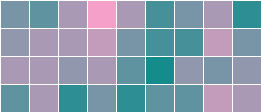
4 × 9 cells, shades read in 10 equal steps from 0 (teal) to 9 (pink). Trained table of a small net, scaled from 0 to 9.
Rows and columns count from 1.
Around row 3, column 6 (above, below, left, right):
2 3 3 5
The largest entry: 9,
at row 1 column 4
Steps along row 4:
up down up down up same up down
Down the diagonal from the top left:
4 6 5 4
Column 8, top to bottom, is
6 7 4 7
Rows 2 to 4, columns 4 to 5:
7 4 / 6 3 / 4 1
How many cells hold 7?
3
